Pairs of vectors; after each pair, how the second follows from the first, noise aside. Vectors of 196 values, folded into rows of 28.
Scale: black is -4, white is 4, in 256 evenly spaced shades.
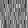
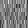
negated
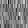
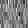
negated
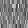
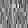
sign-scrambled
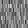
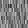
negated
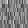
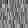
negated
